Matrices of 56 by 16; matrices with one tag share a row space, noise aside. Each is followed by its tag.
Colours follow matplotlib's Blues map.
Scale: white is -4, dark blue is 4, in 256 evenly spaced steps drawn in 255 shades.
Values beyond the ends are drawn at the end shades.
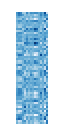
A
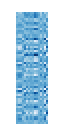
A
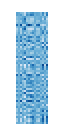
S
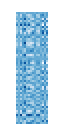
S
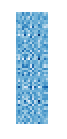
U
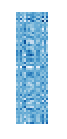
S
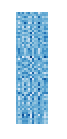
U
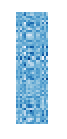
S
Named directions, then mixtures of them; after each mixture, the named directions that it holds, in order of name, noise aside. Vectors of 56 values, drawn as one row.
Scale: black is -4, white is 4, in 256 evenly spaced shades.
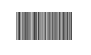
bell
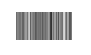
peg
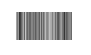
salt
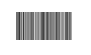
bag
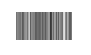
peg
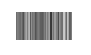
peg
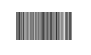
bag, peg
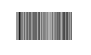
bell, salt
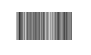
salt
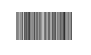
bag, peg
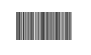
bag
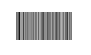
bag, bell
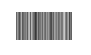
bell, peg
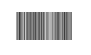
salt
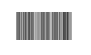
bag, peg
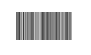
bag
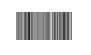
peg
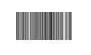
peg, salt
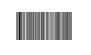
bag, salt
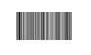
bag, salt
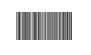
bell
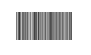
bell, peg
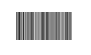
bag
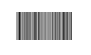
bell, salt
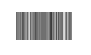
peg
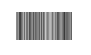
salt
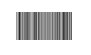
bell, salt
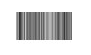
salt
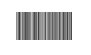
bell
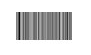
bag, bell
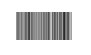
peg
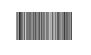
salt
